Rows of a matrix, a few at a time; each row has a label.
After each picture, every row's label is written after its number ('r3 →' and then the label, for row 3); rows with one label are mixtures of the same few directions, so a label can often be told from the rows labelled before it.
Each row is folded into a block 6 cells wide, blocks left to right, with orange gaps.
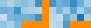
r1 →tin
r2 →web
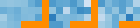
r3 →tin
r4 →tin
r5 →web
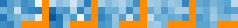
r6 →tin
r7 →web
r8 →web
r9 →tin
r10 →tin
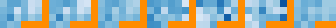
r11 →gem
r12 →gem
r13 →gem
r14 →tin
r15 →web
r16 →tin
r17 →gem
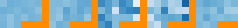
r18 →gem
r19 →gem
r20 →tin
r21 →tin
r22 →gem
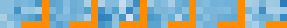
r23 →tin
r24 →tin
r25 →web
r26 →web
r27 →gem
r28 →tin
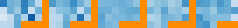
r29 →web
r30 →web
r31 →tin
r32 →tin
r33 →tin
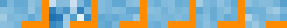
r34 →web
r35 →web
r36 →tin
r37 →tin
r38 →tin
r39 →tin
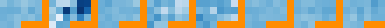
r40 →web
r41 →gem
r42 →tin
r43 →gem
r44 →tin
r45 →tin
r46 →gem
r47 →gem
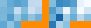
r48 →gem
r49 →gem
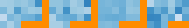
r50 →tin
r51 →tin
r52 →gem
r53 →web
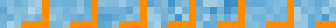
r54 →gem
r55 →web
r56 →web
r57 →web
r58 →gem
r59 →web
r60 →web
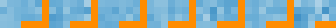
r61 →tin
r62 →tin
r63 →web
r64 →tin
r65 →gem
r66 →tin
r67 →web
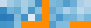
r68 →web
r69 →gem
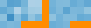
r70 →gem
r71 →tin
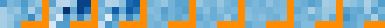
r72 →web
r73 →gem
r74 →gem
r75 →gem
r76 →web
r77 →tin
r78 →gem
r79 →web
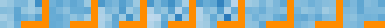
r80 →tin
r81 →tin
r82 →web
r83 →web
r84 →web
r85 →tin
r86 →gem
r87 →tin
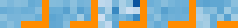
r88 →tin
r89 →web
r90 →tin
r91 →gem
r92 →web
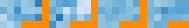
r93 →tin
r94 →gem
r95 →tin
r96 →gem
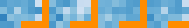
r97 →tin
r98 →gem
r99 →gem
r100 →tin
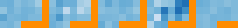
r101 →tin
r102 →gem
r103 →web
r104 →gem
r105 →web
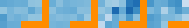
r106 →tin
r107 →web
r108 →gem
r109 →tin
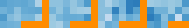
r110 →tin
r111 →tin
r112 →gem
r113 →web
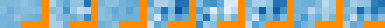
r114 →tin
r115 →tin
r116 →gem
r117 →gem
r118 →gem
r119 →gem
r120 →gem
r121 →gem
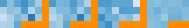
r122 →web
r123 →web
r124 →tin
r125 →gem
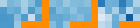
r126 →web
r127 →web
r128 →web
